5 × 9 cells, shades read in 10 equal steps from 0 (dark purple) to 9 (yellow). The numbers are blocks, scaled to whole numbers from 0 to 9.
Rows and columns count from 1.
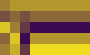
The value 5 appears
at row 1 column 1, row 3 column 2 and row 5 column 1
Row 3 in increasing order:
0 0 0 0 0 0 2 5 8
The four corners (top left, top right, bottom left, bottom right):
5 6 5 9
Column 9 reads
6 4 0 6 9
